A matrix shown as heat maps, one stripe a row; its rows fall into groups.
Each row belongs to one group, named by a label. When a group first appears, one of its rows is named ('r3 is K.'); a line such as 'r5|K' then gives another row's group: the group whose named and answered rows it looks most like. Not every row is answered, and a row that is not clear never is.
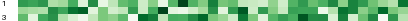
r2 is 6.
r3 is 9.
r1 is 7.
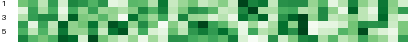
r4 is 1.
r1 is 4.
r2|4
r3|4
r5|1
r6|7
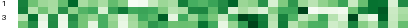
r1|7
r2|1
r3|4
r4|4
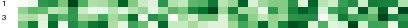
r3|6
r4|4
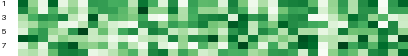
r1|9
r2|9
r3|1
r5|6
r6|7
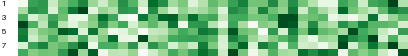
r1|6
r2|6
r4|9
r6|9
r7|6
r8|7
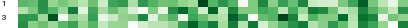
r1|1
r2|7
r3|9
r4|7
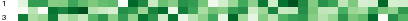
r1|4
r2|6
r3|9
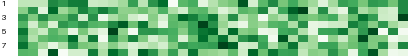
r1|6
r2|4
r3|7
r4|1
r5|9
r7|7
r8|9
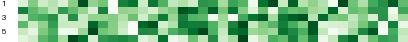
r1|6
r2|7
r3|4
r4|9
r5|9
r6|6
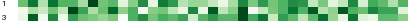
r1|4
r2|6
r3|4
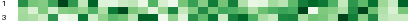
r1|7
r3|9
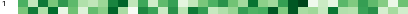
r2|9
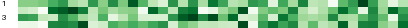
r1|1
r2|6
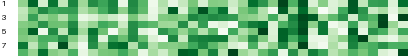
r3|7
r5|4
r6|1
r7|1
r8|7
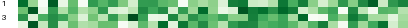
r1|9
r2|4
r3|1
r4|4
